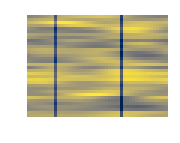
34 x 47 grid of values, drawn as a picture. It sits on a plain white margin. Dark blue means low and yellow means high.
Columns 10 and 32 stand out from the rest. On average the colour sits 70% of the way up the scale. The values are skewed, with a long tail toward low values. No overall slope runs across the table. The halves do not mirror each other.
